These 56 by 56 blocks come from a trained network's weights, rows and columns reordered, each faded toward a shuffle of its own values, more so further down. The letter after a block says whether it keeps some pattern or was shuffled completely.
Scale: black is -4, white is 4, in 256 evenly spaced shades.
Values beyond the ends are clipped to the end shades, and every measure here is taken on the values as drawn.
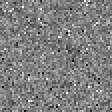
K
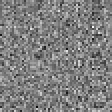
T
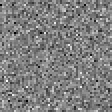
K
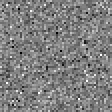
K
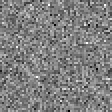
K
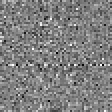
T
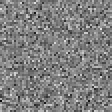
T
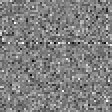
T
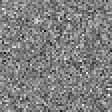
K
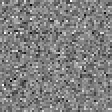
T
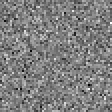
K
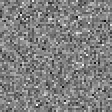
K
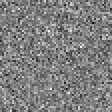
K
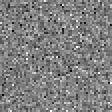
K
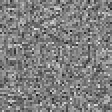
T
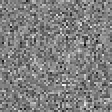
T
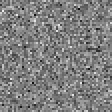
K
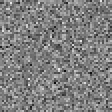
T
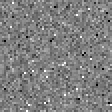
K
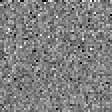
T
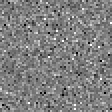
K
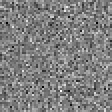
T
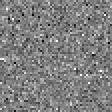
K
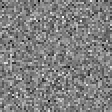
T
